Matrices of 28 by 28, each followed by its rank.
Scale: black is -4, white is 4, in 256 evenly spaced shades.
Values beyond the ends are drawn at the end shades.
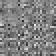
five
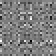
three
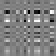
one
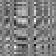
two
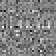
five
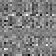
five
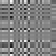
one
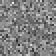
full rank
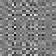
two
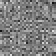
five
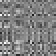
three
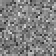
full rank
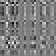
two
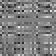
two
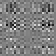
two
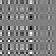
one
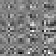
three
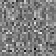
five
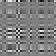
one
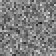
full rank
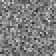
full rank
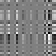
one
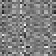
three
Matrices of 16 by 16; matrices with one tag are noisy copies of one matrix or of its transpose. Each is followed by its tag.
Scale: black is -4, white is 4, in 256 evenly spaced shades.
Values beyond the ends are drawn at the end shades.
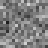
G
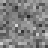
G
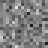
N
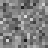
G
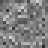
N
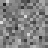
G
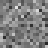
N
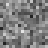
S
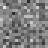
S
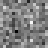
S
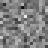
G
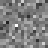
G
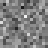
G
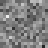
N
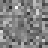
N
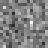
S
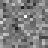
G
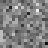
N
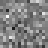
N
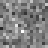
S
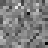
N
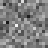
G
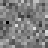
G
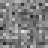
S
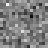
S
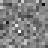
G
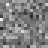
S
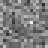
S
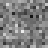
S
